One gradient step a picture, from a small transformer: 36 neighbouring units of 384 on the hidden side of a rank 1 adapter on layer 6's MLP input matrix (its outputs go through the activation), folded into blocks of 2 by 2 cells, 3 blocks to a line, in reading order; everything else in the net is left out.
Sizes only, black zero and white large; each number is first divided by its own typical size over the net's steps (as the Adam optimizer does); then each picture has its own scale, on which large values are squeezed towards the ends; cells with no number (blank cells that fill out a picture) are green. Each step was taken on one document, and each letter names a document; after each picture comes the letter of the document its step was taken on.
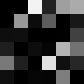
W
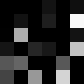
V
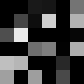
V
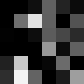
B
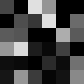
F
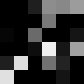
B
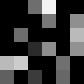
V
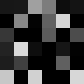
F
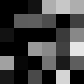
W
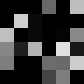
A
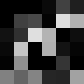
B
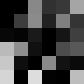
F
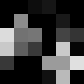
A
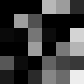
W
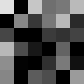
F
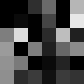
B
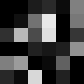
B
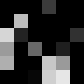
A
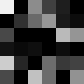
F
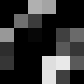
A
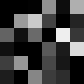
B
